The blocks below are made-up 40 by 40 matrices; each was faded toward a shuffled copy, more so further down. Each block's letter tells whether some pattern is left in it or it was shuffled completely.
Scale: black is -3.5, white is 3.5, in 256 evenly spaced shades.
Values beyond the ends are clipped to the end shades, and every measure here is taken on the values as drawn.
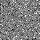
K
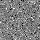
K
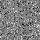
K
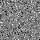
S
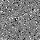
K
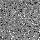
K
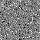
K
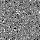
S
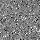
S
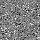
K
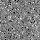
K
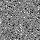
S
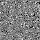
K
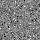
S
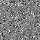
K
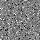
S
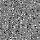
K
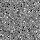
S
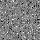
K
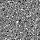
S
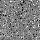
S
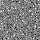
K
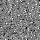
S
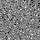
K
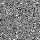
K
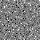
K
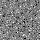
S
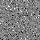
S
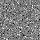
K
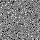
K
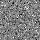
S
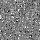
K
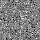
S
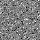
K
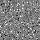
K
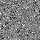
S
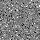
S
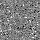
S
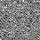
S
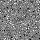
S
